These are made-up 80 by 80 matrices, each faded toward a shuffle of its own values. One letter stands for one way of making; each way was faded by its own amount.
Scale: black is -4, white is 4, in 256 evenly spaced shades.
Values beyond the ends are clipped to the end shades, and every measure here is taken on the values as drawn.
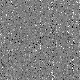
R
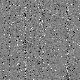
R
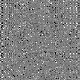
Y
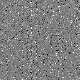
R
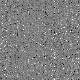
R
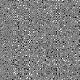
Y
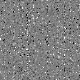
R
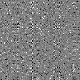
Y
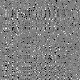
Y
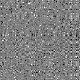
Y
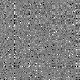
Y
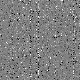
R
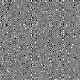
Y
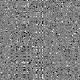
Y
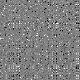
Y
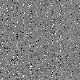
R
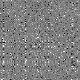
Y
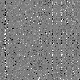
Y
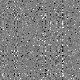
Y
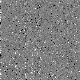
R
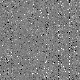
R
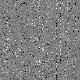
R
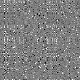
Y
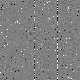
Y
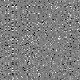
Y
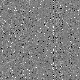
R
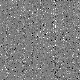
R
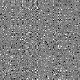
Y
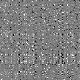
Y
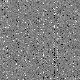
R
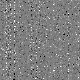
R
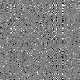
Y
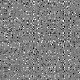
Y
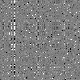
Y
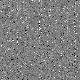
R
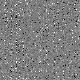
R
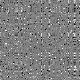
Y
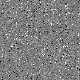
R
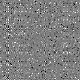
Y
